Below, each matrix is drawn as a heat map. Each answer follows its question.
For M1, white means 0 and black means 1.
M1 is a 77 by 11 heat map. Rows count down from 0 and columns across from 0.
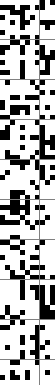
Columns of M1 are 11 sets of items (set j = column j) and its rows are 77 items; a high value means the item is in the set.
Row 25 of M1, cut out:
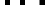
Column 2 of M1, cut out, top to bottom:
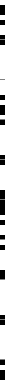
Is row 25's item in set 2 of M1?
no
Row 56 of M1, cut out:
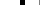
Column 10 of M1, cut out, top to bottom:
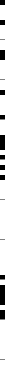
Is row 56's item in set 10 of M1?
no
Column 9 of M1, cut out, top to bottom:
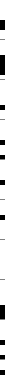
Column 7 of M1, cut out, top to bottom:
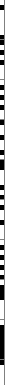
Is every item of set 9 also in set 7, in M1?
no
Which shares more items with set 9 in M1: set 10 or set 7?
set 10
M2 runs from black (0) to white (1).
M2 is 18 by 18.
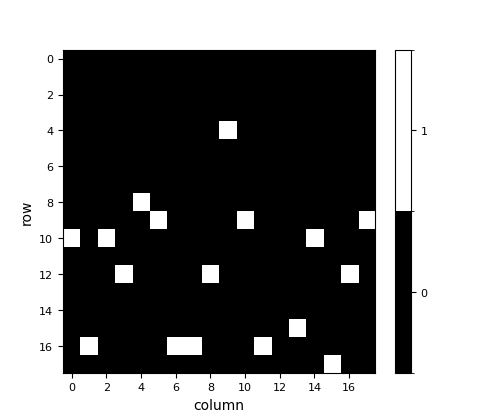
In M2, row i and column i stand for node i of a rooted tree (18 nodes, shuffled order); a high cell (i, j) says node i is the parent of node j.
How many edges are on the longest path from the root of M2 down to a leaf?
6
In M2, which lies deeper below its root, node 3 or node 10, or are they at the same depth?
node 10
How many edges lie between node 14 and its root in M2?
5
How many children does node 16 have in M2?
4
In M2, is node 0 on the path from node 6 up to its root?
no
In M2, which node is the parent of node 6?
16
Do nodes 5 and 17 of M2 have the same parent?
yes
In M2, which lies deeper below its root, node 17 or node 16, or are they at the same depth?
node 17
